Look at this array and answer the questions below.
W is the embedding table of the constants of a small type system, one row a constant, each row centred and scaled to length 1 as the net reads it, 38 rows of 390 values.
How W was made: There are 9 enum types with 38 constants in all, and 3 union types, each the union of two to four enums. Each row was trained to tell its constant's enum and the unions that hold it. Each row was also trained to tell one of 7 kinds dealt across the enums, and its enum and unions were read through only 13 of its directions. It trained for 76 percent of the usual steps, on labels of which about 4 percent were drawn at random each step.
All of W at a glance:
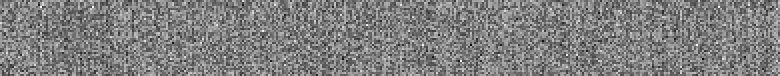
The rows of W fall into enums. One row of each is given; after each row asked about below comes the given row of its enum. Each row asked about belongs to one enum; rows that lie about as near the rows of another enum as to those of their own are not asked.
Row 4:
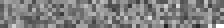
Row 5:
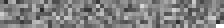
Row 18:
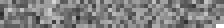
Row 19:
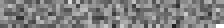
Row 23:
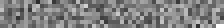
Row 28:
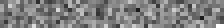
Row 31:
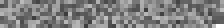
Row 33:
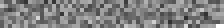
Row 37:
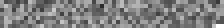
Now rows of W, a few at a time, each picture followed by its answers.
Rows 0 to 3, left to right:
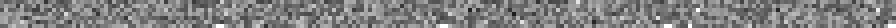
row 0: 4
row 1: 31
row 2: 31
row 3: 18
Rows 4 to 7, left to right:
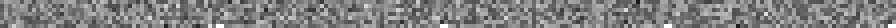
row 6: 28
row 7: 19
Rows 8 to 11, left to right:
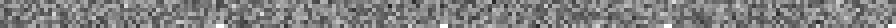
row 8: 5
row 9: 19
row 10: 33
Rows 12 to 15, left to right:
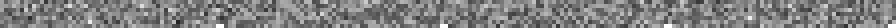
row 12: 5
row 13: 37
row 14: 5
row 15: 28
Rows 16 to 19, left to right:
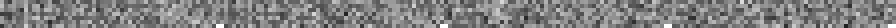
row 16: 23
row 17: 23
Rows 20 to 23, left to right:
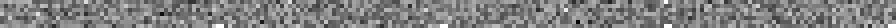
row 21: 33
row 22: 4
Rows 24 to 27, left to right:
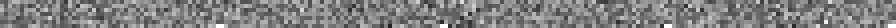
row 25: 4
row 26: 33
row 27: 23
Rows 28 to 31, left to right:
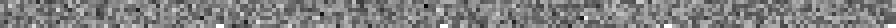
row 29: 19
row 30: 23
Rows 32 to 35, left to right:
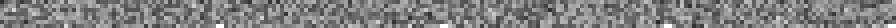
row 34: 18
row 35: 31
